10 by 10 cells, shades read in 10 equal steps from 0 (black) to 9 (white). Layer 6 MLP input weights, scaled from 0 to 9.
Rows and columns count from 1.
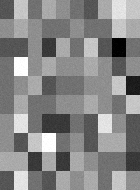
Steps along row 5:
up up down up same up same up down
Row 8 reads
5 3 7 9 4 5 3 6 6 3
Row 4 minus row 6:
0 3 1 2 0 0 0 0 -1 -2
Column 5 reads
5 4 6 5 4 5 2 4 2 6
